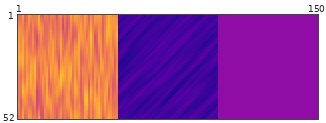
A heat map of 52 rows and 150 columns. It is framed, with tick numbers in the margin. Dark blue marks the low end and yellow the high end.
It is made of 1 by 3 panels. Panel 1,1: high, streaked downward. Panel 1,2: very low, slanting up to the right, faint in contrast. Panel 1,3: low, flat.
